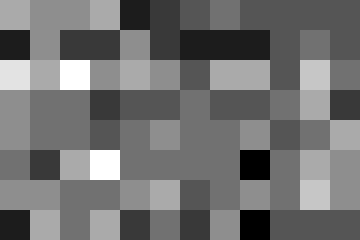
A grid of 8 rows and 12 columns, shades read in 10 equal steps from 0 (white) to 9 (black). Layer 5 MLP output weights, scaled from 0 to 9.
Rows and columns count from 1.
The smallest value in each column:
1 3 0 0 3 3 5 3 3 5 2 3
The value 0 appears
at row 3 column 3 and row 6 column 4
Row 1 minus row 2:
-5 0 -3 -4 4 0 -2 -3 -2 0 1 0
